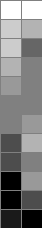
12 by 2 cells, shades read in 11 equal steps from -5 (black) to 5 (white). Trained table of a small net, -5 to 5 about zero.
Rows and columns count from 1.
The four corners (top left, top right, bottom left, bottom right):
5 5 -4 -5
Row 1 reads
5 5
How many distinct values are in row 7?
2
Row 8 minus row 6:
-2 2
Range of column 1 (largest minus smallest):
10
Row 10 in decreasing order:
1 -5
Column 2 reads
5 2 -1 0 0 0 1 2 0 1 -2 -5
